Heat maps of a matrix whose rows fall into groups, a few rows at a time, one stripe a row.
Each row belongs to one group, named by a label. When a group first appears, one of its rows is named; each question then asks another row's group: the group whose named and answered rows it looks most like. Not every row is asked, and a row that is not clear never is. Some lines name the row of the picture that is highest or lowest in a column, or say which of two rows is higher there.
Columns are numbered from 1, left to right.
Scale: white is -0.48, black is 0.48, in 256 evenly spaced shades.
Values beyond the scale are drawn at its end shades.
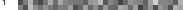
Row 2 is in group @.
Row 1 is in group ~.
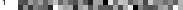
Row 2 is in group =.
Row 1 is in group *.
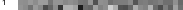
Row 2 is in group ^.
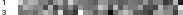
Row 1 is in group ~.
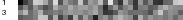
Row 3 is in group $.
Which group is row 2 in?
=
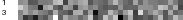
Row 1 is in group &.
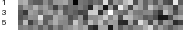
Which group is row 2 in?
*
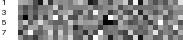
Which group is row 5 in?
$
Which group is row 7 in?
~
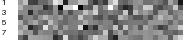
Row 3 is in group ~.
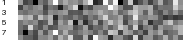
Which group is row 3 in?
^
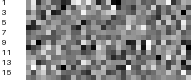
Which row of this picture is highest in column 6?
3
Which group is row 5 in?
@
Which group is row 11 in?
@
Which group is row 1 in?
$
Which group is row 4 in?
$
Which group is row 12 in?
$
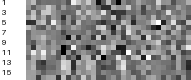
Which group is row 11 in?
*
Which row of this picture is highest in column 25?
10
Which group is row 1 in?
$
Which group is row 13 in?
&
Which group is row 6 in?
$
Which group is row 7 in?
*
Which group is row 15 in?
&
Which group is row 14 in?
&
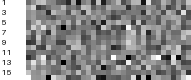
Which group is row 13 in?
*
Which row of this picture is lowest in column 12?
2
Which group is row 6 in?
*
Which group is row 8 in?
@
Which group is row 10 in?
$
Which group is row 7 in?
@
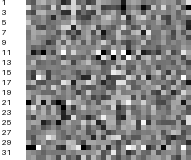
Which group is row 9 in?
~
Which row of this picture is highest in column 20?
2
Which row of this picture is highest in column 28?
30
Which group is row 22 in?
*
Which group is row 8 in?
&
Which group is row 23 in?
*
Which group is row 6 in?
&
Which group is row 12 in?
*
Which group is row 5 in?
^
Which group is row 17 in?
&
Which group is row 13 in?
&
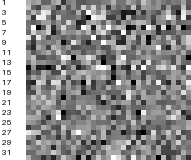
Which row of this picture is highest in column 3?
6
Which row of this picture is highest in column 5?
14
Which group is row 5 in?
^
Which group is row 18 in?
~
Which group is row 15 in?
=
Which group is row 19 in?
@
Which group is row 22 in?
$
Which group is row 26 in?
=
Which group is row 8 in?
@
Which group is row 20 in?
*
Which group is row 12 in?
&
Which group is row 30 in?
^
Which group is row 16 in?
=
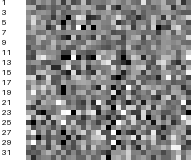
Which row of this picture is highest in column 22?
27
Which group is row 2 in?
$
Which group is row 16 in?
$
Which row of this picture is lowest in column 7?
21
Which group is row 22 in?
*
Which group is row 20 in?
$
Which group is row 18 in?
*
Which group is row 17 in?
=
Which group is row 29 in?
*
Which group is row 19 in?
*
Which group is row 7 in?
$
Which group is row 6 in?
~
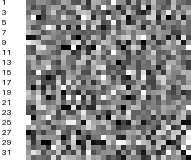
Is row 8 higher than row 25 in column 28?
Yes
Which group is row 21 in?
~
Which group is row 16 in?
~
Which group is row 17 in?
~
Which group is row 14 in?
$
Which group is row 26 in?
$
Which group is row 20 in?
~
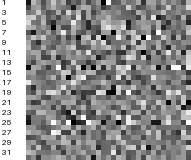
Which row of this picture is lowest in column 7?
14
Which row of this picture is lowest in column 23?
8
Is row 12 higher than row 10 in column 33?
No
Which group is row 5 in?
^
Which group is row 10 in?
^
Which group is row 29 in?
&
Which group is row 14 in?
~
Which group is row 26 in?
&
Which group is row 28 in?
=
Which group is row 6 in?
^
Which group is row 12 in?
@
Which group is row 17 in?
^
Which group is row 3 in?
~
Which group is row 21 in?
^
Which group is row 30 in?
@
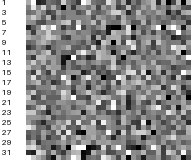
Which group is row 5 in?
&
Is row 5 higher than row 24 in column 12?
Yes
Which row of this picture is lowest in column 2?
1
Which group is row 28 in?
=
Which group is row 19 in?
&
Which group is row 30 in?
^
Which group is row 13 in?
*
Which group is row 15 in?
@
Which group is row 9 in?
*
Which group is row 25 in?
&
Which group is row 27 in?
^
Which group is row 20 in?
^
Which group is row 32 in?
^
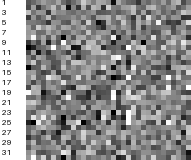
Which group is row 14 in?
=
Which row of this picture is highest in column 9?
2
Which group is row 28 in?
=
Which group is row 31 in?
&
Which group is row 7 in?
$
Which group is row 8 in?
*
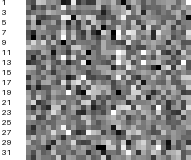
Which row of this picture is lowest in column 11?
17
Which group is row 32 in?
~
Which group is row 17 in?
=
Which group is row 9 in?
*
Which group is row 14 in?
$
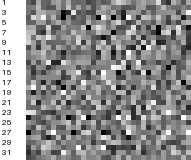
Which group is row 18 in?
*
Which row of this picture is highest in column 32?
17
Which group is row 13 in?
=
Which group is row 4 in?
*
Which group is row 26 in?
@
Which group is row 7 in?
$
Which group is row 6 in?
$
